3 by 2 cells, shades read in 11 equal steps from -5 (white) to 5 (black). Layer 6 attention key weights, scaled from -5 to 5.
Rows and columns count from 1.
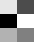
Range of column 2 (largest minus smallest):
7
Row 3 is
-2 0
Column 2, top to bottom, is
2 -5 0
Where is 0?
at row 3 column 2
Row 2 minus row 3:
7 -5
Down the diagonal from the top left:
-4 -5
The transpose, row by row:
-4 5 -2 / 2 -5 0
